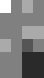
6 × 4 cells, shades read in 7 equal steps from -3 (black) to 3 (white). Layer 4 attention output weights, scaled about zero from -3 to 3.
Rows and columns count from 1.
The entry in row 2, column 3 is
0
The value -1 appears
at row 4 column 3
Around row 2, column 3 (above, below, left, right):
1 1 0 0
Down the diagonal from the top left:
3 0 1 0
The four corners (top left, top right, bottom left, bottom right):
3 0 0 -2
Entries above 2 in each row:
1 0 0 0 0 0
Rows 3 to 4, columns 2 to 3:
0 1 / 0 -1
